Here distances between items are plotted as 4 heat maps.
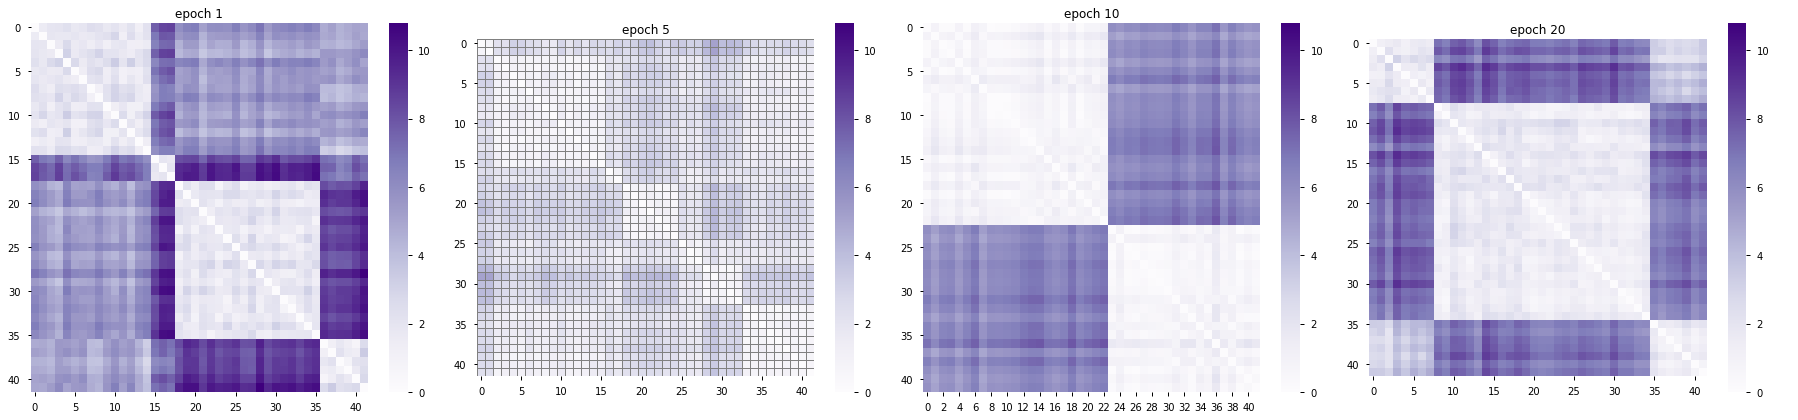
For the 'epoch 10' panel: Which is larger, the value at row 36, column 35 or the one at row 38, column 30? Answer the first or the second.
the first
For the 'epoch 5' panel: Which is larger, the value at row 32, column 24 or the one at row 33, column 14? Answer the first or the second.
the first
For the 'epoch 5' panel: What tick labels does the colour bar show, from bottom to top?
0, 2, 4, 6, 8, 10
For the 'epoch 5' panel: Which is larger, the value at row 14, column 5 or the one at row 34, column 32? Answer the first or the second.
the second
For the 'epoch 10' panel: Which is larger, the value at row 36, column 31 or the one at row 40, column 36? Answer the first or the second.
the second
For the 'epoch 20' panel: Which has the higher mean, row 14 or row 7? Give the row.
7
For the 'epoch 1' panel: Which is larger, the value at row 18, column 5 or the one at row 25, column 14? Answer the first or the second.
the second
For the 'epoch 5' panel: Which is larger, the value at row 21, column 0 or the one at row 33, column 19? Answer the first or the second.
the first
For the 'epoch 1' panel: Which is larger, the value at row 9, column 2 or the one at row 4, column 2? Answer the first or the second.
the second
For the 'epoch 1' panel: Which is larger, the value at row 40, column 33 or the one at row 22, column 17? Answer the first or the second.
the second
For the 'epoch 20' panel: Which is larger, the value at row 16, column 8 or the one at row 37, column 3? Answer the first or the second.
the second
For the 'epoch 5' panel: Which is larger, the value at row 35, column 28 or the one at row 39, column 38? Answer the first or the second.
the first
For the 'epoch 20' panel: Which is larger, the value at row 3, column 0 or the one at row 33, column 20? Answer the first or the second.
the first
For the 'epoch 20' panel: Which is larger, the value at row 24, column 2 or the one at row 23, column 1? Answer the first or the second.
the second
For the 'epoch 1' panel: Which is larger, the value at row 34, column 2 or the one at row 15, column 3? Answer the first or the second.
the second
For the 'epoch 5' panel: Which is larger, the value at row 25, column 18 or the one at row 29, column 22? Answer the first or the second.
the second
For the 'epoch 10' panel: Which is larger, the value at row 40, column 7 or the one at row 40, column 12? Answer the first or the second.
the second
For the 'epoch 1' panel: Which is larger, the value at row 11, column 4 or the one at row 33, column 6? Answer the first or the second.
the second
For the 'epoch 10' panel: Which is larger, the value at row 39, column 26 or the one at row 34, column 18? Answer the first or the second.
the second
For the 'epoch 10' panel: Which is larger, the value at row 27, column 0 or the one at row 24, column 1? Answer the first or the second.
the first
